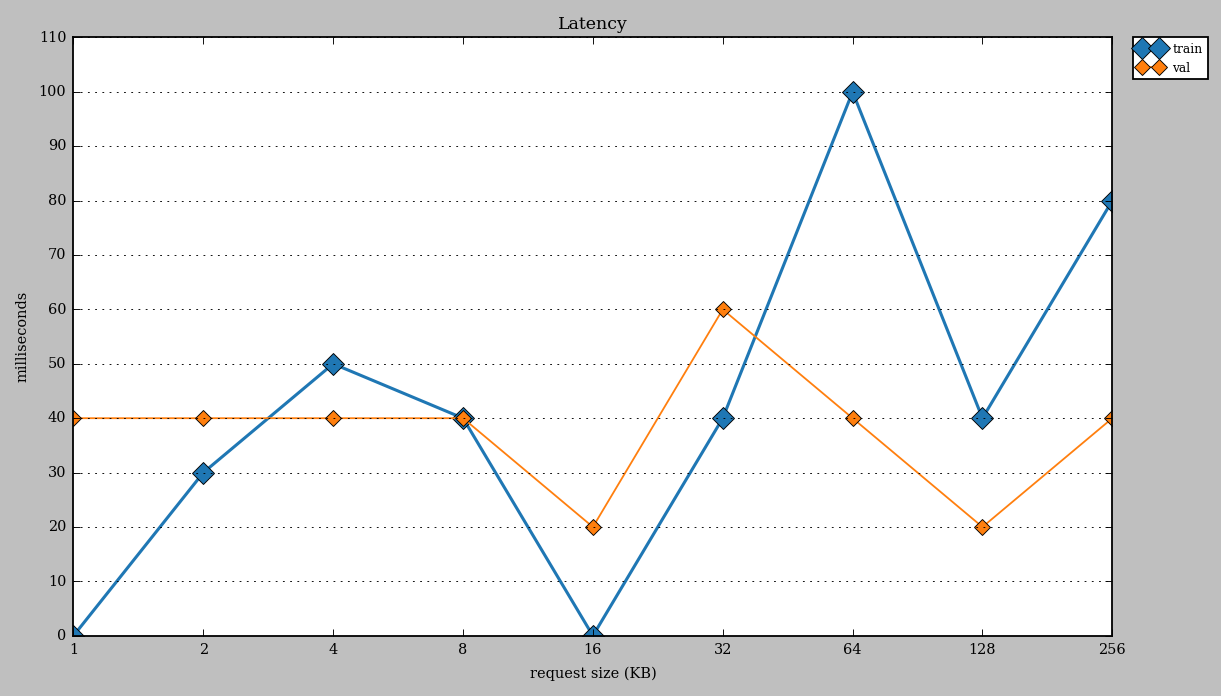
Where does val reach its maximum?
32
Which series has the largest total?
train
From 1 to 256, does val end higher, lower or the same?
the same
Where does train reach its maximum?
64
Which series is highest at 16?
val
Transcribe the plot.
Title: Latency
x-axis: request size (KB), ticks 1 2 4 8 16 32 64 128 256
y-axis: milliseconds, ticks 0 10 20 30 40 50 60 70 80 90 100 110
Legend: train, val
Values:
train: 0 30 50 40 0 40 100 40 80
val: 40 40 40 40 20 60 40 20 40
